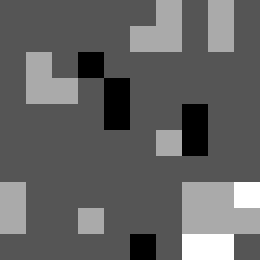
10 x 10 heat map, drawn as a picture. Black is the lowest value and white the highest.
Mirror symmetry: none. Roughest part: bottom right. Calmest part: middle left. Odd patch: higher, in the bottom right.
